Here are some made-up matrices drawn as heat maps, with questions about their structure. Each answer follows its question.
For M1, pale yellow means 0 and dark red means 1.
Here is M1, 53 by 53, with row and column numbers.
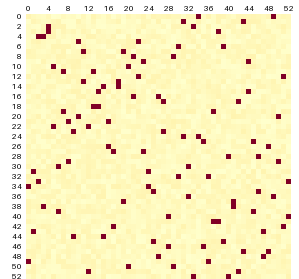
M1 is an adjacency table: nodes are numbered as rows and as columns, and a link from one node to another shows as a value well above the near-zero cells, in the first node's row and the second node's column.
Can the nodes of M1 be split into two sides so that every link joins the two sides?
no
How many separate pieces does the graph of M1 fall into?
1
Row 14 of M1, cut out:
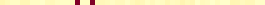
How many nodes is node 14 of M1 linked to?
2
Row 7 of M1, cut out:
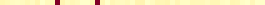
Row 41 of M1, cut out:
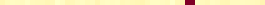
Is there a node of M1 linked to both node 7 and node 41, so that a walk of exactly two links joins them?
no
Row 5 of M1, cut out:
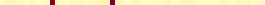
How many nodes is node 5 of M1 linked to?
2
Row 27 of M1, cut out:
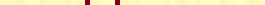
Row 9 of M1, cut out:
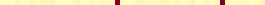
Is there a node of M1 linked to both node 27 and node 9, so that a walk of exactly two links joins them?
yes
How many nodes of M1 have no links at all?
0
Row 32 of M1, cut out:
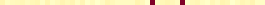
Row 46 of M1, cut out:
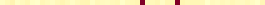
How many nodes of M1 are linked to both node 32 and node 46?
0
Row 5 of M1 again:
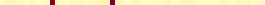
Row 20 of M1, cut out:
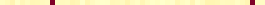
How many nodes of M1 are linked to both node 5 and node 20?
1
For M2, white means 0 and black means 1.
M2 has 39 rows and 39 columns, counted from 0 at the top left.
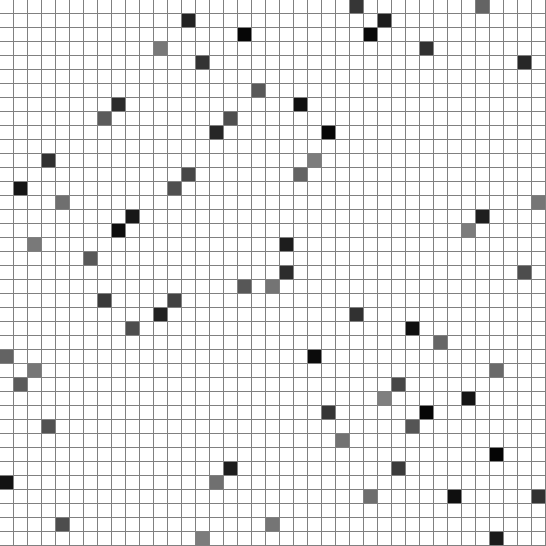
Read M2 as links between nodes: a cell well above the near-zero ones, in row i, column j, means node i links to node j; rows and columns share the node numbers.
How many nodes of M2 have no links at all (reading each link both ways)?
3
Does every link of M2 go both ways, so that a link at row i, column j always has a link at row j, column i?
yes
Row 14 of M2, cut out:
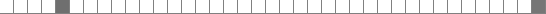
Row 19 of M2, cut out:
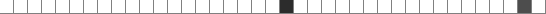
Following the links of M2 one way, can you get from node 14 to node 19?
yes
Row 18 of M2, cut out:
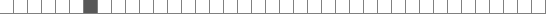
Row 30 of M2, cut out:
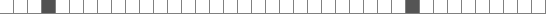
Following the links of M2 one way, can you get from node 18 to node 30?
no
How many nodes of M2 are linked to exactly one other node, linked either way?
5
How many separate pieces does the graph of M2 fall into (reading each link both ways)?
8
